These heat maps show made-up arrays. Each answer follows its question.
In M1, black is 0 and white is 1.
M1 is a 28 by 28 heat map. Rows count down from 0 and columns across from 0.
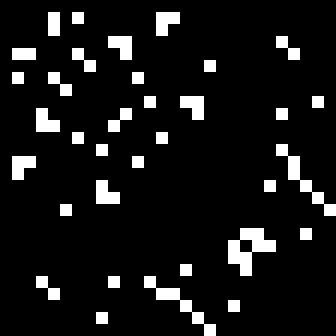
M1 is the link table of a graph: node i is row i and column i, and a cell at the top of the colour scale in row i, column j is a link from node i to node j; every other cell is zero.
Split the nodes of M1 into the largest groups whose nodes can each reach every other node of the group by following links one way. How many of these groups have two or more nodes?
2
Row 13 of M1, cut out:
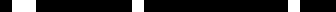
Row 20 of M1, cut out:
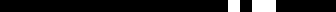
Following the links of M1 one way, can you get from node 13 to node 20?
yes
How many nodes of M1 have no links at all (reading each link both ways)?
2
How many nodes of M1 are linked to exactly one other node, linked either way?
2
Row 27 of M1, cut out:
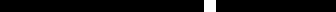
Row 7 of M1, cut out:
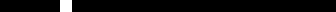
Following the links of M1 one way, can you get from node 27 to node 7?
yes
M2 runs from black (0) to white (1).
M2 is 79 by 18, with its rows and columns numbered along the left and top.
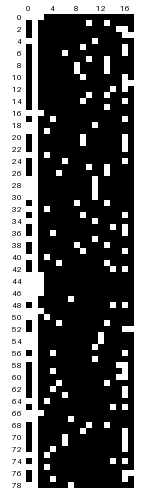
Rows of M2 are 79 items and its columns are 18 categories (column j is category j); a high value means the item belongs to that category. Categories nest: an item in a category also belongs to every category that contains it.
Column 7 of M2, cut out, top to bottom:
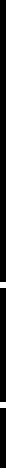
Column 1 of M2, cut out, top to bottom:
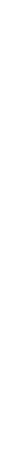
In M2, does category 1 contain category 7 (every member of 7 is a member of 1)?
yes
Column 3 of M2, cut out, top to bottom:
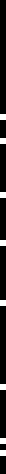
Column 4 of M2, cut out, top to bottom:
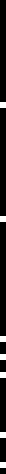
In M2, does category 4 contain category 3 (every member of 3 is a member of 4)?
no
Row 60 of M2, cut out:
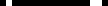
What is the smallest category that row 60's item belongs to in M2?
15
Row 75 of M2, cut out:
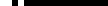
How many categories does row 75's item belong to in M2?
3
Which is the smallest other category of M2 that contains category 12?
0
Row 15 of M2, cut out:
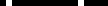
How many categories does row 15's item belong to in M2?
2
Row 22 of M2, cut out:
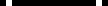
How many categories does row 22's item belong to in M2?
2
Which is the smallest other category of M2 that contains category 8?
13
